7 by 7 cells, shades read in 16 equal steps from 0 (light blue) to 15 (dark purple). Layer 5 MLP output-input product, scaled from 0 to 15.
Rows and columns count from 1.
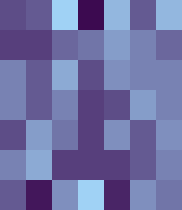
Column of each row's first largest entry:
4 1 4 4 4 3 2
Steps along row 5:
down up up down up down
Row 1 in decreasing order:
15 10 9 9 2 2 0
